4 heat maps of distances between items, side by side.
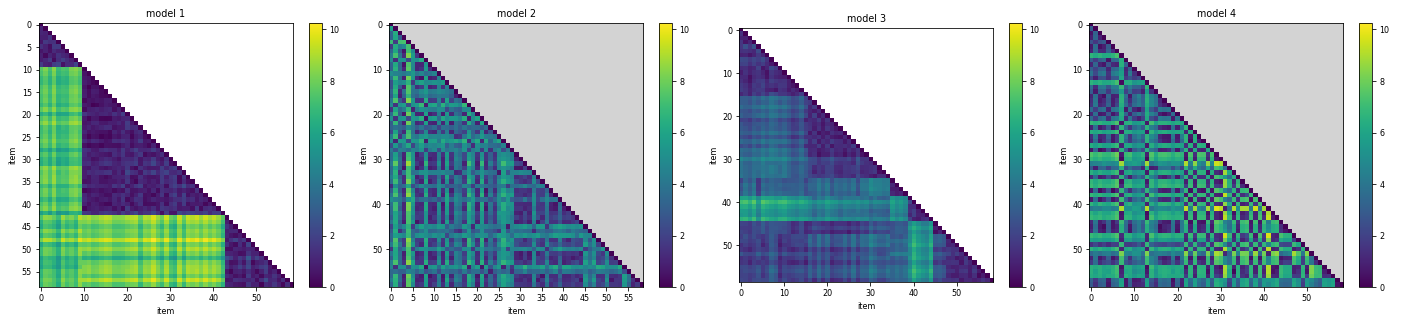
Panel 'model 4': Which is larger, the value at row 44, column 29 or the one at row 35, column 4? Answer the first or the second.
the first
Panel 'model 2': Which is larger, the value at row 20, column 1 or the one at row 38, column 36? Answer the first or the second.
the first
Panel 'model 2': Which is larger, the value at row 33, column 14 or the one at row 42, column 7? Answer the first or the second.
the first
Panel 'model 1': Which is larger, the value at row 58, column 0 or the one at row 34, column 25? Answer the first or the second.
the first
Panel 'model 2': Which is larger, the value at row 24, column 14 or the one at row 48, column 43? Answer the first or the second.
the second
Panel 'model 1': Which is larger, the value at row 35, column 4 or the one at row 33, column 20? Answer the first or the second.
the first
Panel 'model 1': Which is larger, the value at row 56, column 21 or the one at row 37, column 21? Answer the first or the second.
the first
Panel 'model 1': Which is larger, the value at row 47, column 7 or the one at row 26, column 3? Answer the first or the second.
the second
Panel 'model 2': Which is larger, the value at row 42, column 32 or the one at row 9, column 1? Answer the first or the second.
the second
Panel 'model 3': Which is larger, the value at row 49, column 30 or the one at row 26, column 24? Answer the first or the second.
the first
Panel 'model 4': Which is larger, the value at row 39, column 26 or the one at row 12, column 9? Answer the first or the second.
the second
